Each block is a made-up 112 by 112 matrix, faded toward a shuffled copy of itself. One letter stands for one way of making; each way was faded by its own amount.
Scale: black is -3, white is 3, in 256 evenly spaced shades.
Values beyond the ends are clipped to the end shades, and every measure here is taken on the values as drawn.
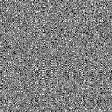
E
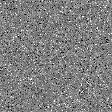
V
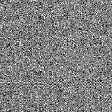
E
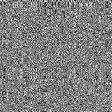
E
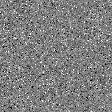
V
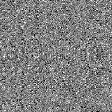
E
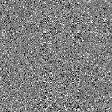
E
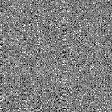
E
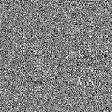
E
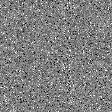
V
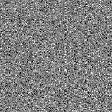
E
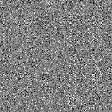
E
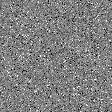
V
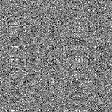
E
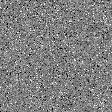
V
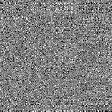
E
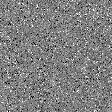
V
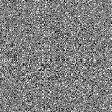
E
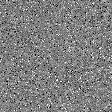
V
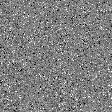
V
